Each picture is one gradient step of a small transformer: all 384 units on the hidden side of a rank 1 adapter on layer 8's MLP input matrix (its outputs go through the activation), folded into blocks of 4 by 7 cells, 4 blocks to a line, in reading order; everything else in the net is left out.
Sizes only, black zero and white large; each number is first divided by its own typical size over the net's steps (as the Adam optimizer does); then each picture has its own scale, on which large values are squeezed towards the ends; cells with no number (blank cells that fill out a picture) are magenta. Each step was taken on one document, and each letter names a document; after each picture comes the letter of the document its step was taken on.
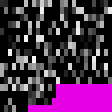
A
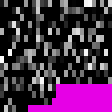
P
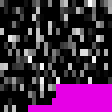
P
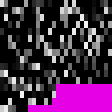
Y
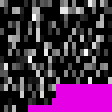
P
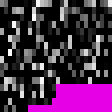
P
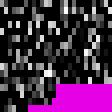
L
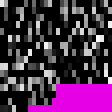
L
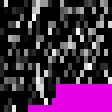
L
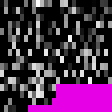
A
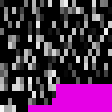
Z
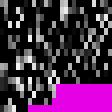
Z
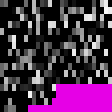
A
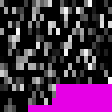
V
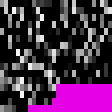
Y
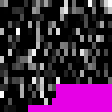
P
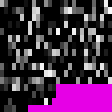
L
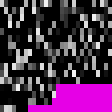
Y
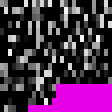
L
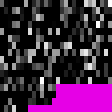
P
